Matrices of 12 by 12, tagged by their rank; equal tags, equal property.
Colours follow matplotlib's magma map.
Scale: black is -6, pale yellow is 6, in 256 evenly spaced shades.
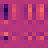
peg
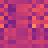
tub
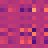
peg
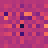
tub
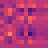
tub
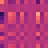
peg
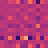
tub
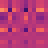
peg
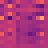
tub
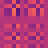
peg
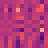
tub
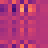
peg
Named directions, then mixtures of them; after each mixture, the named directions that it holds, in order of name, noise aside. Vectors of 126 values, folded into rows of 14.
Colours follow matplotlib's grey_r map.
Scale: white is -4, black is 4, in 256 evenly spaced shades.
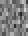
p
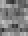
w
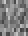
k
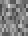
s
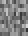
k, p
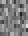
k, p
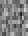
p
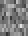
k, s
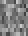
k, s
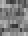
w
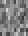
k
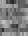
w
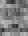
w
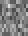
s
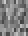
k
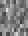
k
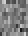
k, w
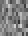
p, s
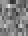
s, w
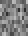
p, s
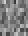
k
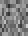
s
